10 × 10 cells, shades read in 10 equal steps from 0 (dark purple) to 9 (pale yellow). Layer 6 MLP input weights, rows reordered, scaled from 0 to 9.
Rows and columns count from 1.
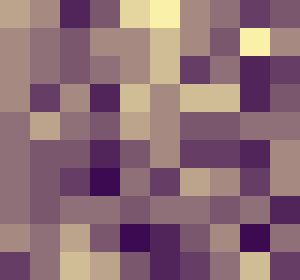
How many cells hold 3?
19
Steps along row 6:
down same down up up down same down up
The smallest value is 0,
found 3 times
